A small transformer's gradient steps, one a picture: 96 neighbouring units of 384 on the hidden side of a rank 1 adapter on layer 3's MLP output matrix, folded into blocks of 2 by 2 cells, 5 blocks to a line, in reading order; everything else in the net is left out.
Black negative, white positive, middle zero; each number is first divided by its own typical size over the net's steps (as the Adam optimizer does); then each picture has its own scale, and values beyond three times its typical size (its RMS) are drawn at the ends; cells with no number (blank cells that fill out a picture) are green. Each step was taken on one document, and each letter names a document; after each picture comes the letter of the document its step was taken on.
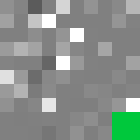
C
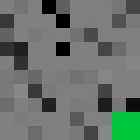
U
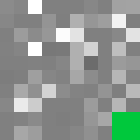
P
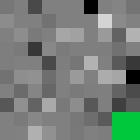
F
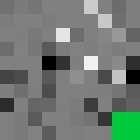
F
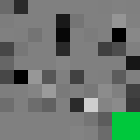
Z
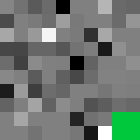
U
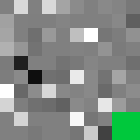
U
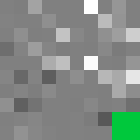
F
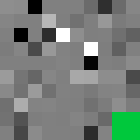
P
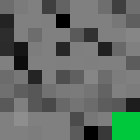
U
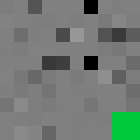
F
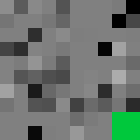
Z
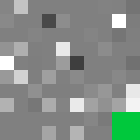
Z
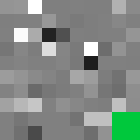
P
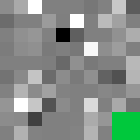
P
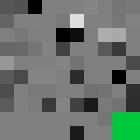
Z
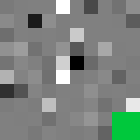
C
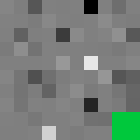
F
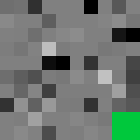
F
